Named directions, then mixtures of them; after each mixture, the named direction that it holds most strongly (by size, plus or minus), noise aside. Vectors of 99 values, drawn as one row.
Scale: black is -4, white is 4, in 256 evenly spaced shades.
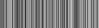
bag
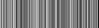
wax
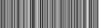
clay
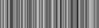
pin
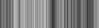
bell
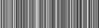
wax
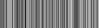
bag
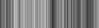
bell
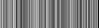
wax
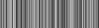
wax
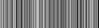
wax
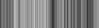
bell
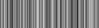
pin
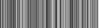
wax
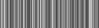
pin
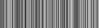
bag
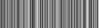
clay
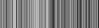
wax
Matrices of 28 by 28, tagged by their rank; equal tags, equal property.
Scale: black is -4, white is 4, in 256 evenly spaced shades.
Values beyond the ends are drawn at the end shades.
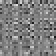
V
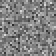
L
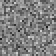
L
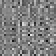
V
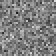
L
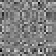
V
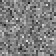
L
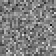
L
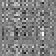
V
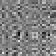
V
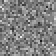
L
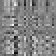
V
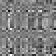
V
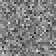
L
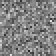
L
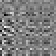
V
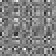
V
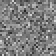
L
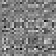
V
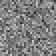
L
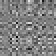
V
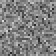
L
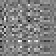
V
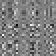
V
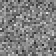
L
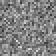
L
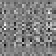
V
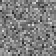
L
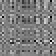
V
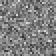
L
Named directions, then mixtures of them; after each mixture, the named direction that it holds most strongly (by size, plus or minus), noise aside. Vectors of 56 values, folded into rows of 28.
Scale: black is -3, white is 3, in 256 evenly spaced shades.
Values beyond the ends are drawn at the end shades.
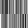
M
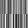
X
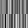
X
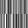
X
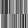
M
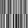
X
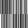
M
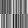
X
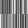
M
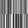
X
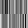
M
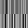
X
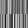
X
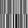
X
